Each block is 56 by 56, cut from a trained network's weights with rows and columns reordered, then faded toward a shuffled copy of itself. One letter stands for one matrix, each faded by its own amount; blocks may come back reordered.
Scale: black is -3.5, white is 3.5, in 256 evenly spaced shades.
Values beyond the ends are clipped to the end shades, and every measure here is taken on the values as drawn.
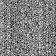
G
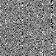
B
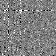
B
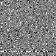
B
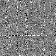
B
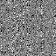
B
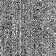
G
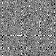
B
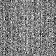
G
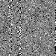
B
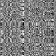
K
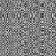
K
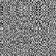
K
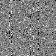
B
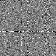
B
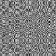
K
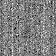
G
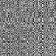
K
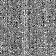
G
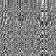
K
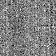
G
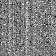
G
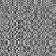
K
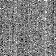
G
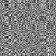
K
